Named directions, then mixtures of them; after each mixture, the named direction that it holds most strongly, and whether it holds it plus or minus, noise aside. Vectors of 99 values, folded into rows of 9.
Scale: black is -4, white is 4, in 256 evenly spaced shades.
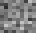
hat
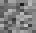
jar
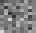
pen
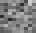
jar, plus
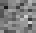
hat, plus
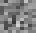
jar, plus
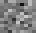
jar, plus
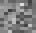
jar, minus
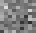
hat, minus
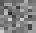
pen, plus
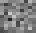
pen, minus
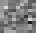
hat, minus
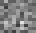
hat, plus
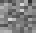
jar, minus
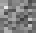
jar, minus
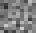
hat, plus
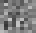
pen, plus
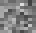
jar, minus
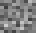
hat, plus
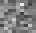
jar, minus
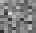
pen, minus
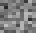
hat, plus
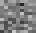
jar, plus
